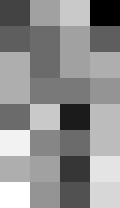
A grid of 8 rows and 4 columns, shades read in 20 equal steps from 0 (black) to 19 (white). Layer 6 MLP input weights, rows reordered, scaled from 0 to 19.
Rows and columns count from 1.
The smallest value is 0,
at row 1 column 4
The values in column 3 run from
2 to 15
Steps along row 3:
down up up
